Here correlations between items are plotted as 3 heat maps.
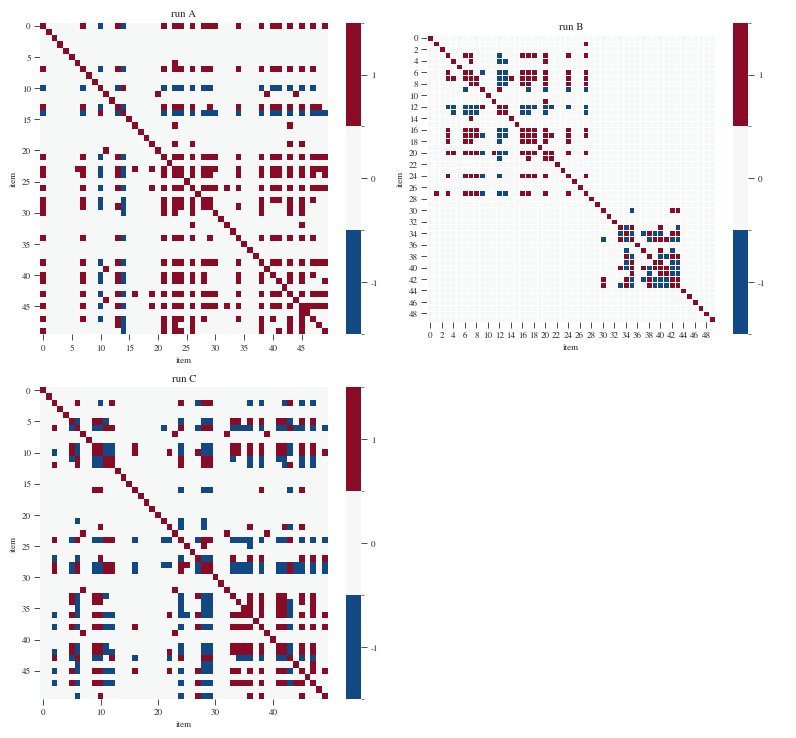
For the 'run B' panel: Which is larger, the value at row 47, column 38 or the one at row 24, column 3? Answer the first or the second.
the second
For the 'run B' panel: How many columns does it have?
50
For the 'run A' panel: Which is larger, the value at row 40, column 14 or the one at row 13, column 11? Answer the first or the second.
the second
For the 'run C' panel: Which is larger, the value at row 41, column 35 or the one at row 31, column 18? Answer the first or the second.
the first
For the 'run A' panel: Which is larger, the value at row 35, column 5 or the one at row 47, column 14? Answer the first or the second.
the first
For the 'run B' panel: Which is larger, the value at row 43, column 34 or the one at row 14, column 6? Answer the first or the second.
the first
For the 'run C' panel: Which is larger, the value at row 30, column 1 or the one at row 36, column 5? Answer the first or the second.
the second
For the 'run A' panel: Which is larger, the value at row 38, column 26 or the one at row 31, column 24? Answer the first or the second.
the first
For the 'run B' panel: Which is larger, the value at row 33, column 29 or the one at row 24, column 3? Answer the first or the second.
the second
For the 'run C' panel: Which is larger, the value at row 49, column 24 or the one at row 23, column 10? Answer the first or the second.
the second
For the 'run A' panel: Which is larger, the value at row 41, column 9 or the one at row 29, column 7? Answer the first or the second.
the second
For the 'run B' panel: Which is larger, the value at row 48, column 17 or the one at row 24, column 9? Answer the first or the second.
the first
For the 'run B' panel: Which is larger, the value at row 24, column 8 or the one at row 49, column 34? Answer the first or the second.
the first
